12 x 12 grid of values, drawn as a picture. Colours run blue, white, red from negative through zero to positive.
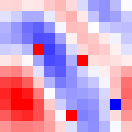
Mirror symmetry: none. Ninth with the highest average: bottom left. Average level on the scale: 50%. Stripes: none. Lone odd cells: 4, 3 higher and 1 lower than their neighbours.
